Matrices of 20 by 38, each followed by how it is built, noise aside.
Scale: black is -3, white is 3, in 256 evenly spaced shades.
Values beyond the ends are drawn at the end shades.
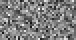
noise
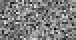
noise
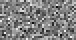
noise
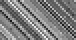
Toeplitz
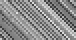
Toeplitz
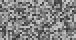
noise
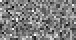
noise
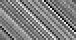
Toeplitz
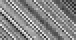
Toeplitz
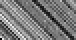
Toeplitz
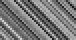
Toeplitz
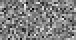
noise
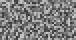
noise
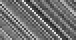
Toeplitz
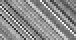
Toeplitz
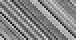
Toeplitz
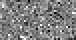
noise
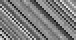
Toeplitz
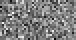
noise
